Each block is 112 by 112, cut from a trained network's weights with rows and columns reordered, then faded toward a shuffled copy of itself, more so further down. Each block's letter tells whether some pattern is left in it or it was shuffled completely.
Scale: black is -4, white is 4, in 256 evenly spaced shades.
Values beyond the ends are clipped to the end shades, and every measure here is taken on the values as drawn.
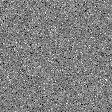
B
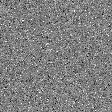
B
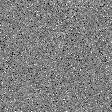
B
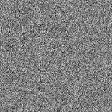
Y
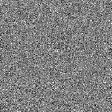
Y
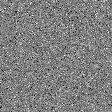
B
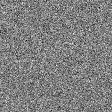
B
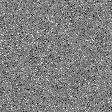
B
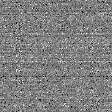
Y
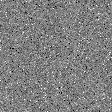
B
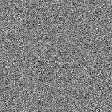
Y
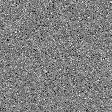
B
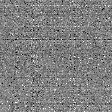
Y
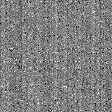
Y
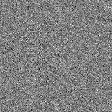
Y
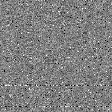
Y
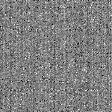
Y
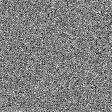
B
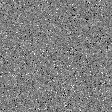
B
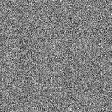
Y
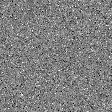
B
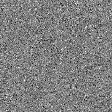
Y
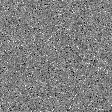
B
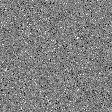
B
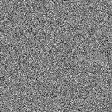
Y
